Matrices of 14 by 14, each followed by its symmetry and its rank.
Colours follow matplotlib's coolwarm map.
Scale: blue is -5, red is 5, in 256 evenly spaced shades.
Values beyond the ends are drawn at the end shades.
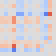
antisymmetric, rank two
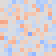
neither, full rank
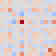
symmetric, rank three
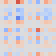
neither, rank two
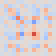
symmetric, rank three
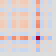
symmetric, rank one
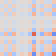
symmetric, rank one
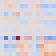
neither, rank two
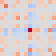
symmetric, rank three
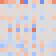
neither, rank two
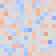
neither, full rank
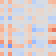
neither, rank two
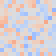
neither, full rank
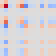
symmetric, rank one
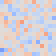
neither, full rank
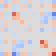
symmetric, rank three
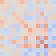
symmetric, rank three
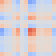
symmetric, rank one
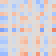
neither, rank two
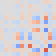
antisymmetric, rank two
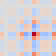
symmetric, rank one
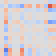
antisymmetric, rank two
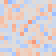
neither, full rank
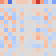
neither, rank two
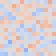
neither, full rank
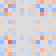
antisymmetric, rank two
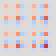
symmetric, rank one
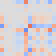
antisymmetric, rank two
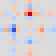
antisymmetric, rank two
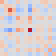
symmetric, rank three
